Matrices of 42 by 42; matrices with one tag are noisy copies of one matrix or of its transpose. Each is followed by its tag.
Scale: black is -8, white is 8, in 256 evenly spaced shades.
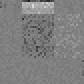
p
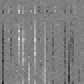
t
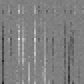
t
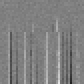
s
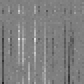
t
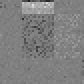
p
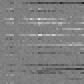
t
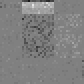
p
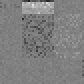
p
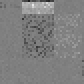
p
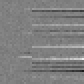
s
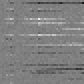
t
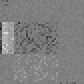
p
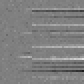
s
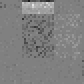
p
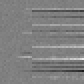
s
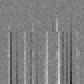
s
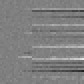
s
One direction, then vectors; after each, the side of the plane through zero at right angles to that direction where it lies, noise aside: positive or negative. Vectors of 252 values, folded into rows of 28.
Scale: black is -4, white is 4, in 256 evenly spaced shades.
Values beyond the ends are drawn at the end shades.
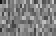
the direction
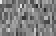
negative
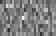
positive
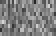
positive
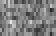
negative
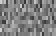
negative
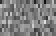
positive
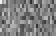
negative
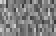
negative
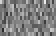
negative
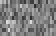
negative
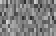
negative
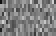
positive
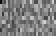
positive
